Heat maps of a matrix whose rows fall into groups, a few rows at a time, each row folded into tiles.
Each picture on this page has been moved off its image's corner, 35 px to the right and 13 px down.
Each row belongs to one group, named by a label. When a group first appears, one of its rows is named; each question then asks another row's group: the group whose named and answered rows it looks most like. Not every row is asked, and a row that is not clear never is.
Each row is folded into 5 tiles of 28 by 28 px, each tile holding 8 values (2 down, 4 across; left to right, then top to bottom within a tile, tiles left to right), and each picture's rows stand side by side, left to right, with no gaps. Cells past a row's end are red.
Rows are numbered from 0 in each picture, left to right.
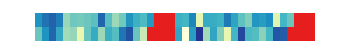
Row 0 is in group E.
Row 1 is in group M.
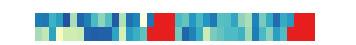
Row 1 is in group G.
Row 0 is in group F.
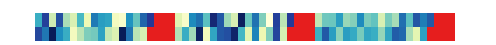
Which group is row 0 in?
E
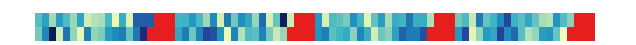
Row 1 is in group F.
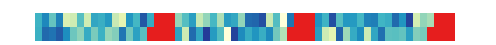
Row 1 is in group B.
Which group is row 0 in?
E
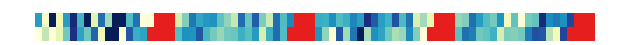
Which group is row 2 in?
M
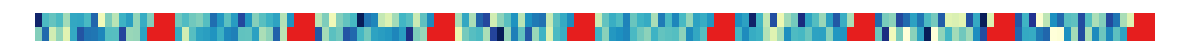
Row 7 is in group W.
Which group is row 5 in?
W
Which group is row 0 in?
G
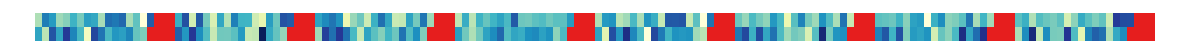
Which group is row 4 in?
B
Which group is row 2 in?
E
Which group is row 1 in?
E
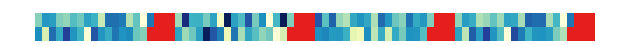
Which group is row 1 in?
F
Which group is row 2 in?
W
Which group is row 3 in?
B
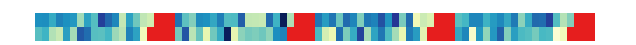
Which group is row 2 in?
M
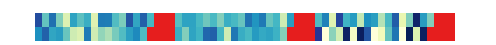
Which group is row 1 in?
B
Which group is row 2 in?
F
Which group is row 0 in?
W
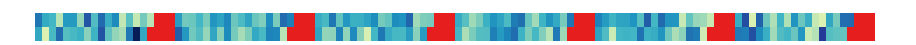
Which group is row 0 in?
M
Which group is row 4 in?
M
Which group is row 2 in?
M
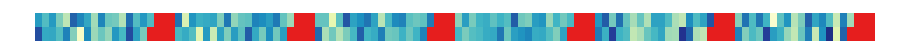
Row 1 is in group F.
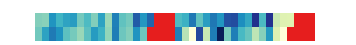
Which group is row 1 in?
M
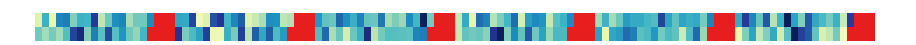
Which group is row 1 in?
W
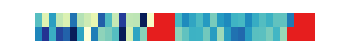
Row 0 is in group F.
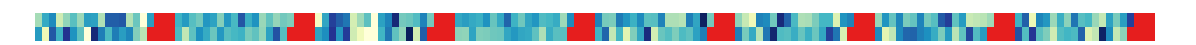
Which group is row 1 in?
M
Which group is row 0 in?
B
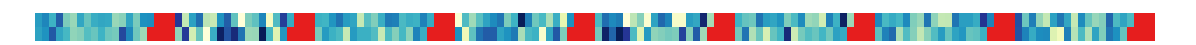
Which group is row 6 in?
G
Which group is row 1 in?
G
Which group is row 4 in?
E
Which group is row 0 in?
E
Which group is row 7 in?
W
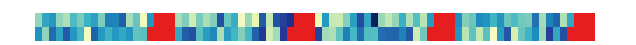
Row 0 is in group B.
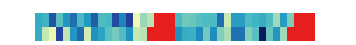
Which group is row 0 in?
M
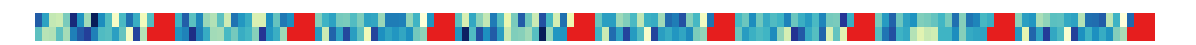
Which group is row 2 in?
B
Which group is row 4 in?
B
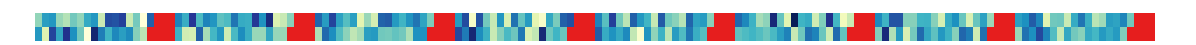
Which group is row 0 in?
B
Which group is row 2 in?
W
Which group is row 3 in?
E
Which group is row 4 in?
W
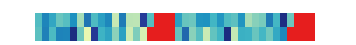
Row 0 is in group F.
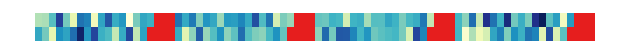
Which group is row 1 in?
M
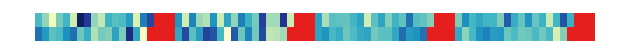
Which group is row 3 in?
F
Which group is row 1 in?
F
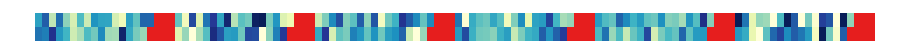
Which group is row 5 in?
G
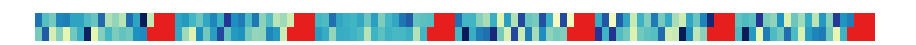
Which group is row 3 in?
F
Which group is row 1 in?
M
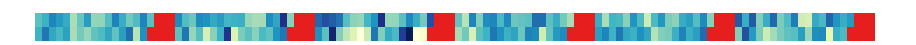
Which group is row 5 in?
G
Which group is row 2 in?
E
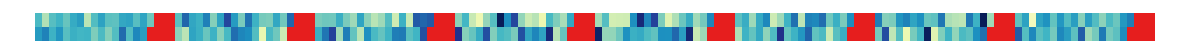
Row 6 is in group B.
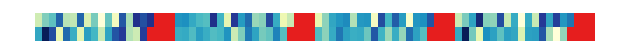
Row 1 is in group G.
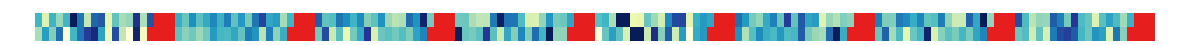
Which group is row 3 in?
W
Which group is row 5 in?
M
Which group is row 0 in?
G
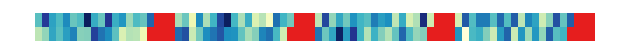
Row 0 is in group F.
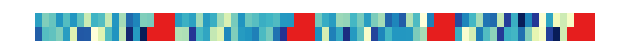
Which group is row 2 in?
B
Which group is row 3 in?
M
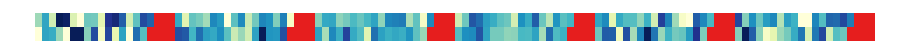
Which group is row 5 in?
G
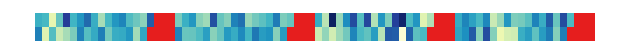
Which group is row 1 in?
W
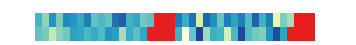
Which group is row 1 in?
M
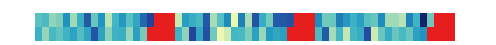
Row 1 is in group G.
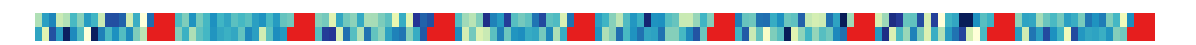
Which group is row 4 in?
M
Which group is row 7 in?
B
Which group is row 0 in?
B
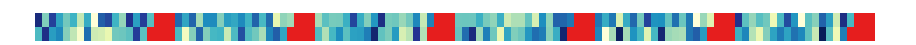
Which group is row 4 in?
M
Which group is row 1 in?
M
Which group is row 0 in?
W
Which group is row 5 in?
G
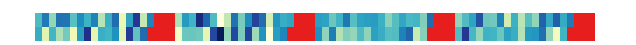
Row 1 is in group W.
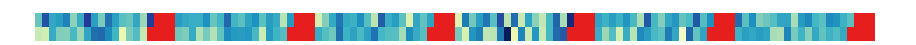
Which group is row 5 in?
W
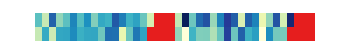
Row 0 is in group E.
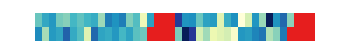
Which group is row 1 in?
G
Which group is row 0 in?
B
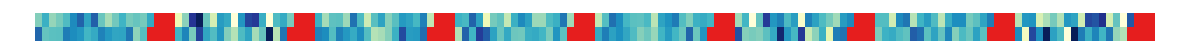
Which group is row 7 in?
B
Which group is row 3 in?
E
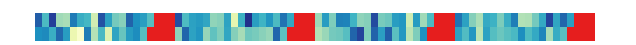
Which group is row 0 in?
W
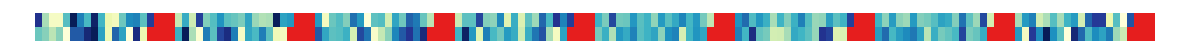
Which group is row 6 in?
F
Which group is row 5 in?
E
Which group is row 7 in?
B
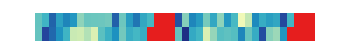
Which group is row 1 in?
G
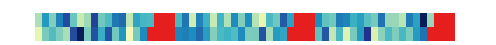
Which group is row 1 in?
E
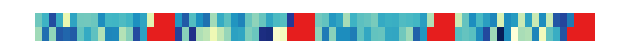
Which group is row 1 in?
E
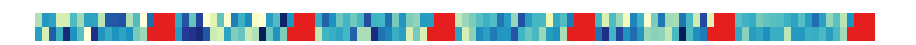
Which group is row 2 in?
F
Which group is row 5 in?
B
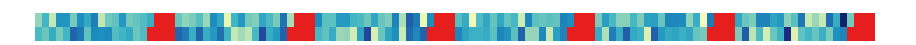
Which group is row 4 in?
B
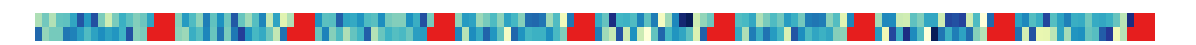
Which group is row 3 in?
B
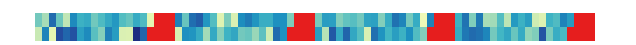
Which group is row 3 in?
E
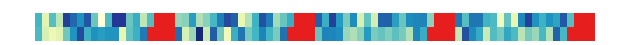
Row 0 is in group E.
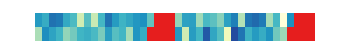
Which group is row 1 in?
B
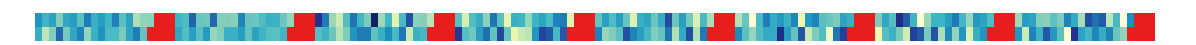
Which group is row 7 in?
B
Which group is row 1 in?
W
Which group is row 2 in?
G
